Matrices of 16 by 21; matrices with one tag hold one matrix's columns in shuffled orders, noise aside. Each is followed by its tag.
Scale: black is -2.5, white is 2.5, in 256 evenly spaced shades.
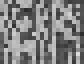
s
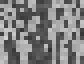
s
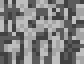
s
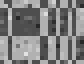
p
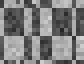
p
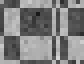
p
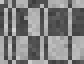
p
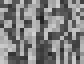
s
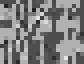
s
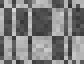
p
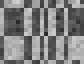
p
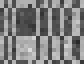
p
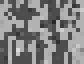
s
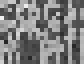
s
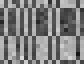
p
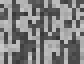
s
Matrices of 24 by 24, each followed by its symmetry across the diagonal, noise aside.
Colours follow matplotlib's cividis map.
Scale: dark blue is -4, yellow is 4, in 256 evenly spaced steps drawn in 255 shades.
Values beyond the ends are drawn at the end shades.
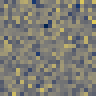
neither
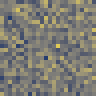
antisymmetric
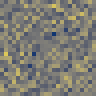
symmetric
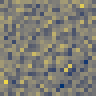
symmetric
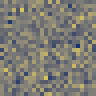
antisymmetric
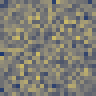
symmetric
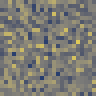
antisymmetric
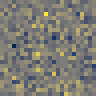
antisymmetric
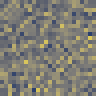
symmetric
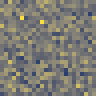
neither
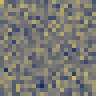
neither
